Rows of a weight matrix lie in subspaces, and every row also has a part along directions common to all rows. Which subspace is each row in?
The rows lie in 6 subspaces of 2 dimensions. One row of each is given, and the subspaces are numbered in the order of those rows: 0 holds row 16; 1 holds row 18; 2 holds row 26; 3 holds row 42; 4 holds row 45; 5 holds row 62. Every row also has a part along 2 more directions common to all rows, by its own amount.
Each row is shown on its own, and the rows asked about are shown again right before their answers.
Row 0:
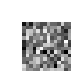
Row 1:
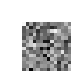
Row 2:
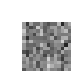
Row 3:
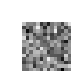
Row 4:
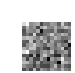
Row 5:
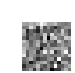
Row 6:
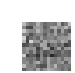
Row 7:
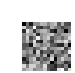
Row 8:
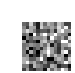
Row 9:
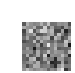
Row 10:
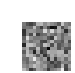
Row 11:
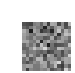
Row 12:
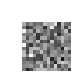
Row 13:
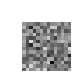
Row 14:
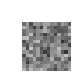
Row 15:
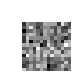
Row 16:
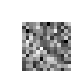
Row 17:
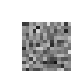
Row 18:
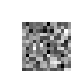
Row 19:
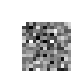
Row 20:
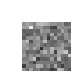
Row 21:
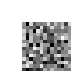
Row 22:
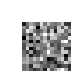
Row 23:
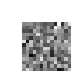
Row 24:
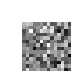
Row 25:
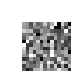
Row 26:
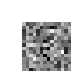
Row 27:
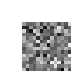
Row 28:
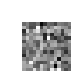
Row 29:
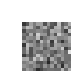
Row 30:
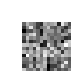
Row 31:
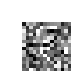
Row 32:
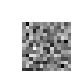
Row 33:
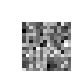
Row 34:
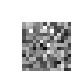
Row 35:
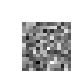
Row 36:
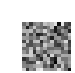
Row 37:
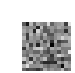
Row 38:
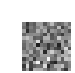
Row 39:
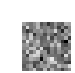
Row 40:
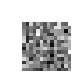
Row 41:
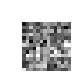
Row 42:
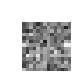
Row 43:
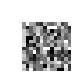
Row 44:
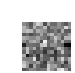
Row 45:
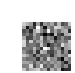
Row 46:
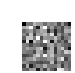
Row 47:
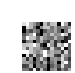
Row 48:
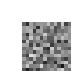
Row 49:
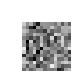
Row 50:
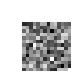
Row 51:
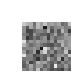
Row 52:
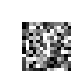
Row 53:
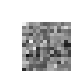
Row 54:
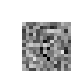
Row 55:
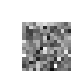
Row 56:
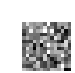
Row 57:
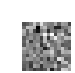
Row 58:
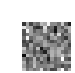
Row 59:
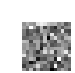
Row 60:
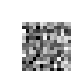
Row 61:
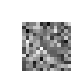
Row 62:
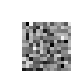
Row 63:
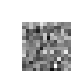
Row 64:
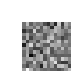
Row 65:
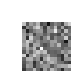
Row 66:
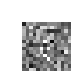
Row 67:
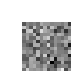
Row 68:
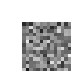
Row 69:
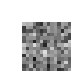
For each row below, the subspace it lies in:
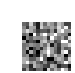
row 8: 0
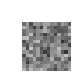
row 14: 0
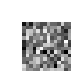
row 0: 4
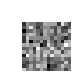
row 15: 3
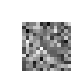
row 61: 0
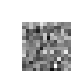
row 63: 4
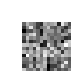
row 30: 3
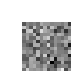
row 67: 1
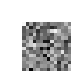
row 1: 2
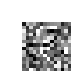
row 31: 2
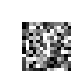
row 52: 0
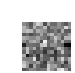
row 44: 3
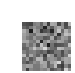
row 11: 1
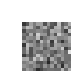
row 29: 5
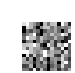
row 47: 3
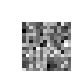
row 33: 3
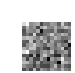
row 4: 3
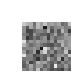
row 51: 4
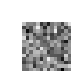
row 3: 0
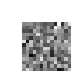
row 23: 5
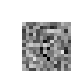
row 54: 2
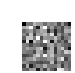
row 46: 2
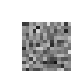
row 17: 5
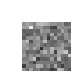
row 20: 4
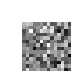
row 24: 1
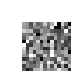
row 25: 5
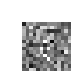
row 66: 2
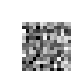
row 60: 4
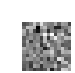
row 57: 4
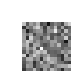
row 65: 0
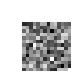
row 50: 1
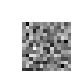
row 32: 5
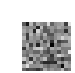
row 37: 5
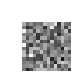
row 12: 5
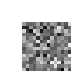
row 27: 1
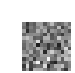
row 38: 2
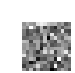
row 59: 4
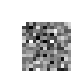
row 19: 2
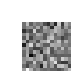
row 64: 5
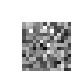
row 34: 1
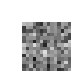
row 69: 3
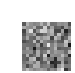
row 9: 1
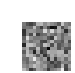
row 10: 2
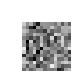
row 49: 0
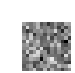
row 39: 0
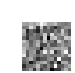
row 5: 4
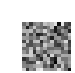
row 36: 5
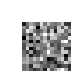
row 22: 0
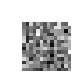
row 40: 5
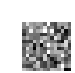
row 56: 1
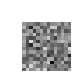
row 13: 1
